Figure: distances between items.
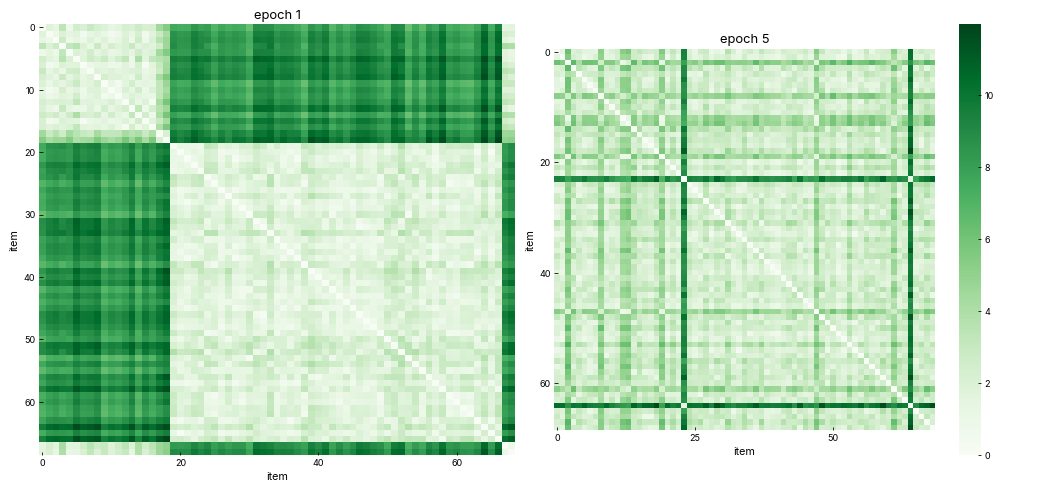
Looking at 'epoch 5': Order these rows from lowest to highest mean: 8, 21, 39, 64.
39, 21, 8, 64
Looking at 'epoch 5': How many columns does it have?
69
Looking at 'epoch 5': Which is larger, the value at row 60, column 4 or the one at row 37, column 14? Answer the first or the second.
the second
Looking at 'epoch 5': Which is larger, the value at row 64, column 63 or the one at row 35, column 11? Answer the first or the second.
the first
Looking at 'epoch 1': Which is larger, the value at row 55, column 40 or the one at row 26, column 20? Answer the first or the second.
the first
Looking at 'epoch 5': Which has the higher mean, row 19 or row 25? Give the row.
19
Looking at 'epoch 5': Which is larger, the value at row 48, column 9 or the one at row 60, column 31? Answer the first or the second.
the second
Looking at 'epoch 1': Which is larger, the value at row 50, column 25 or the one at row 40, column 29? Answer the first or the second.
the first
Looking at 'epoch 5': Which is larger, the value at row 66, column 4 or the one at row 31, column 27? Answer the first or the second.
the second
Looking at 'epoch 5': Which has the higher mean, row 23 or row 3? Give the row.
23
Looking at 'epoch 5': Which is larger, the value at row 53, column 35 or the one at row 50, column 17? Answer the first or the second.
the first
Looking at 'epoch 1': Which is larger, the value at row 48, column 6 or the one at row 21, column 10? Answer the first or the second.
the first
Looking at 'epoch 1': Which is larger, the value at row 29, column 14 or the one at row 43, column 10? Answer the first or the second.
the second
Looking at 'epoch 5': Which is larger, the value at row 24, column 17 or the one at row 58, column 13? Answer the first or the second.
the second
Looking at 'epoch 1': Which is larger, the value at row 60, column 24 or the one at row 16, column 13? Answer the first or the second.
the second
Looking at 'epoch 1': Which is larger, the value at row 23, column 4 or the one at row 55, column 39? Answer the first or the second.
the first
